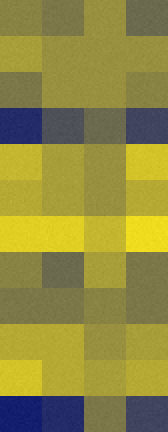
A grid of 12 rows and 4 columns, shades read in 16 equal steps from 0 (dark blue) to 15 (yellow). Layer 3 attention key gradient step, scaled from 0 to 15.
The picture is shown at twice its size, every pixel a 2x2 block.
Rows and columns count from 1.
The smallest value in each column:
0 1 6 3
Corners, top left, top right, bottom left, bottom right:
8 6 0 3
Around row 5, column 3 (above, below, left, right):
6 9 10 13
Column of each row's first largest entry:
3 1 2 3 4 1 4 3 3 1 1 3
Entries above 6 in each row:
3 4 4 0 4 4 4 3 4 4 4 1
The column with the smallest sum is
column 2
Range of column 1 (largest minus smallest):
14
